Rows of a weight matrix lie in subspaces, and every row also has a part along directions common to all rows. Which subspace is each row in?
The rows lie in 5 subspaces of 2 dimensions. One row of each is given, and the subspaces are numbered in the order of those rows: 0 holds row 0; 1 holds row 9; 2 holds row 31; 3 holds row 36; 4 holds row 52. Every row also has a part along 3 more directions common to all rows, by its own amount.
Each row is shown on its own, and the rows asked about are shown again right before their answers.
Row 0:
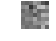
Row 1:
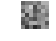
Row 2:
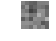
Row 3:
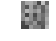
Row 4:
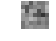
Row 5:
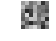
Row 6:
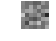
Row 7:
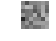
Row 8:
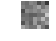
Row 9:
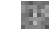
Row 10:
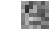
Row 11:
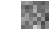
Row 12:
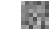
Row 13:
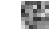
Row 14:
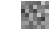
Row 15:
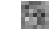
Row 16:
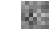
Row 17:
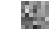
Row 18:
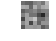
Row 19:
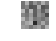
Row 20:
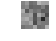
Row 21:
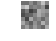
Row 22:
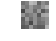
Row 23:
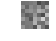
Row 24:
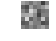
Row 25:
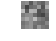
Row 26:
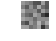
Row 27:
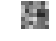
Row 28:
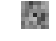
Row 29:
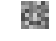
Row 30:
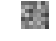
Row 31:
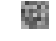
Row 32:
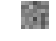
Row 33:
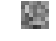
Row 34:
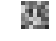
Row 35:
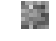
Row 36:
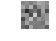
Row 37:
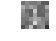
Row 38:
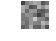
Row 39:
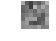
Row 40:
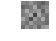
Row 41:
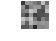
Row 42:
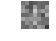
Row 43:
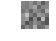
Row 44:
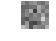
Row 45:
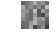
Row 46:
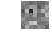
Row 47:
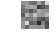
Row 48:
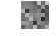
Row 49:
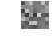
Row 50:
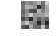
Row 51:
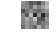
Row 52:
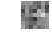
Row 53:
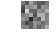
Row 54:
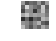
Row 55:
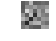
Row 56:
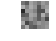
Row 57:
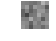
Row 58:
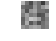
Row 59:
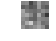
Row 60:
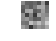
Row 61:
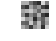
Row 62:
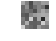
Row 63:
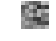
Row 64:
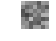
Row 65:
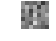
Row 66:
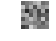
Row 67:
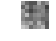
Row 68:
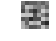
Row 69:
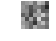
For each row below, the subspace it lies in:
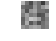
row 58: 4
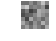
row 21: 4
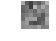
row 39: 4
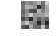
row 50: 0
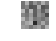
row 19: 1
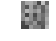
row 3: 2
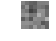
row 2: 2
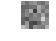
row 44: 1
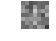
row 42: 1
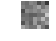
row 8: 1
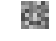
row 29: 0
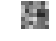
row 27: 4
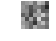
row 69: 4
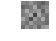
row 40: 3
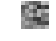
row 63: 0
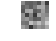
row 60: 0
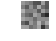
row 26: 0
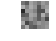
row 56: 2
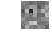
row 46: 1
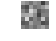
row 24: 4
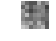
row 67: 2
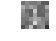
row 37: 1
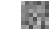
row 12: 0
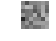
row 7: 3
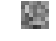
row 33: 3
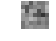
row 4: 4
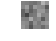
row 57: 4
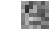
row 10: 4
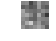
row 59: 2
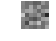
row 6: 0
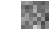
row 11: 3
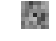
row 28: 4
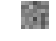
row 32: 0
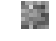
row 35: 0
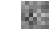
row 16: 4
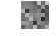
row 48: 1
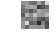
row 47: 0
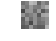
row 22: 2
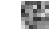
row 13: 2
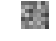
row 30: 2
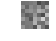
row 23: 1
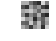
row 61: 0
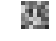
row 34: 1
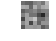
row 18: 4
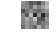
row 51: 4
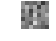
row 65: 1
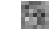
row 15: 4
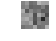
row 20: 1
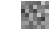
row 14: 4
